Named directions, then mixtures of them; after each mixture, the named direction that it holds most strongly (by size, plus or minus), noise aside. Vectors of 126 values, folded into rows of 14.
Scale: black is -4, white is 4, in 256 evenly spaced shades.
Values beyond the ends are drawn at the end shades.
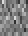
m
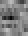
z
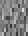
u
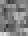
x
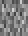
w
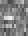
z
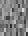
u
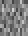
w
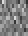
m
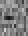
u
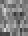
x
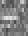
z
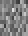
w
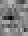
z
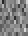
m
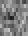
w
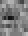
z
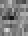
z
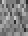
m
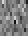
m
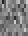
m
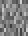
w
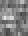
z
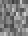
w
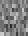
u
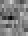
z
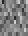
m
